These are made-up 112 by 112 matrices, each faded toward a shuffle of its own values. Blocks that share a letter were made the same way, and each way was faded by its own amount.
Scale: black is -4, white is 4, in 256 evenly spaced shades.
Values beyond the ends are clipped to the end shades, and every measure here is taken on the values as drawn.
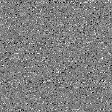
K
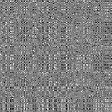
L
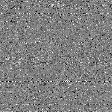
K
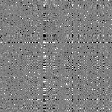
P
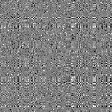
L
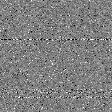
K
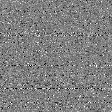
K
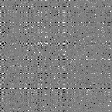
P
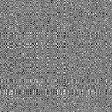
L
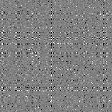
P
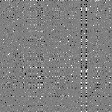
P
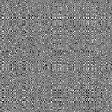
L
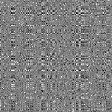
L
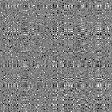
L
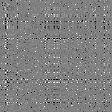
P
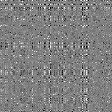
P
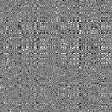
L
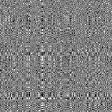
L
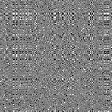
L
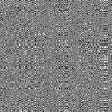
L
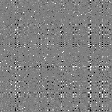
P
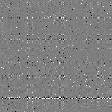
P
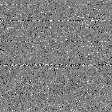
K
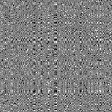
L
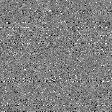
K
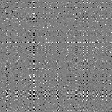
P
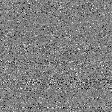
K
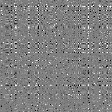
P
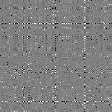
P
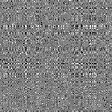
L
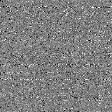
K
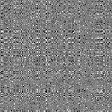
L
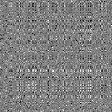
L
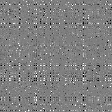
P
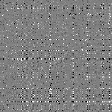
P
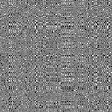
L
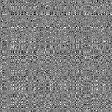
L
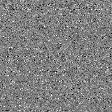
K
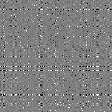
P
